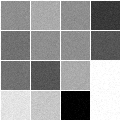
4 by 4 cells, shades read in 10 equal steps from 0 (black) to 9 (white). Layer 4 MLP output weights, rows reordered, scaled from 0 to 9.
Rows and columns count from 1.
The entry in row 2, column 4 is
3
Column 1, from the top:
5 4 4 8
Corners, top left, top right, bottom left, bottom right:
5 2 8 9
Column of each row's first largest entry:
2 2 4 4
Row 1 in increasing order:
2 5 5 6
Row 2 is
4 5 5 3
